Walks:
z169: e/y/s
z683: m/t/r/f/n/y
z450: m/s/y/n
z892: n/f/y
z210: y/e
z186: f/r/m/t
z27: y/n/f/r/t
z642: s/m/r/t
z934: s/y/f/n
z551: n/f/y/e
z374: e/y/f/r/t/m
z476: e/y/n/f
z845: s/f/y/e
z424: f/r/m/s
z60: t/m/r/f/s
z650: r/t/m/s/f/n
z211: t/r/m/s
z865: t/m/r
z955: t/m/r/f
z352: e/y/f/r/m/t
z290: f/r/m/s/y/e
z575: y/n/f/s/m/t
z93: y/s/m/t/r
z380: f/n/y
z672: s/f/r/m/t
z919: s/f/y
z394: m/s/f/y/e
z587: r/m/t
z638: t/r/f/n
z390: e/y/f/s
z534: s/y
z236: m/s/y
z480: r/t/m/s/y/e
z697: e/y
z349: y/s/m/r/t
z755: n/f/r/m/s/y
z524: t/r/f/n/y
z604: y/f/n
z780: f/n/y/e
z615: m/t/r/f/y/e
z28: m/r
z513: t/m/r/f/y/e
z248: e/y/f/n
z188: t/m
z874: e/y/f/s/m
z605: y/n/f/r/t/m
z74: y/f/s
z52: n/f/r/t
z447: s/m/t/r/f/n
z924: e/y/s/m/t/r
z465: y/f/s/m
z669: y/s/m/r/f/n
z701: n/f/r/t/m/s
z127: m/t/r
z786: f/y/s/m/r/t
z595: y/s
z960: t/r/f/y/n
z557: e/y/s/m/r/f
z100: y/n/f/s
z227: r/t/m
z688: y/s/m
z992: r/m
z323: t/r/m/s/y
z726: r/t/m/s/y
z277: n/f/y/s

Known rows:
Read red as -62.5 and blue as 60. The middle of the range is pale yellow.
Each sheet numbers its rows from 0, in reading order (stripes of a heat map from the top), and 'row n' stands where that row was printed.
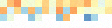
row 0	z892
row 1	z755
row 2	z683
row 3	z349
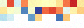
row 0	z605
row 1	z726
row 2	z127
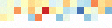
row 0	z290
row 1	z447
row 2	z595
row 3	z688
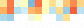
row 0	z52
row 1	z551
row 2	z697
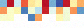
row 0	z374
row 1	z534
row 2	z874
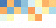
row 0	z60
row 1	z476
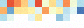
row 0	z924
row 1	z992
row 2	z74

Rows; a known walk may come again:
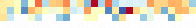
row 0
z424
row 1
z352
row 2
z27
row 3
z374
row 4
z323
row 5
z688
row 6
z672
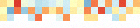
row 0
z380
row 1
z955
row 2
z557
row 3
z248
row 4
z227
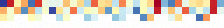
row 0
z874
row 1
z390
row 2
z604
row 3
z465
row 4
z74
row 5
z919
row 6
z188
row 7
z534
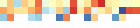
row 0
z615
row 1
z52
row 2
z236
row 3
z127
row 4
z726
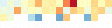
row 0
z290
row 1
z575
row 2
z28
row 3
z210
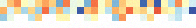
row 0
z892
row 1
z697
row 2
z169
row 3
z551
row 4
z394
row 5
z513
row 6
z100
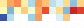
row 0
z93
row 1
z845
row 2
z650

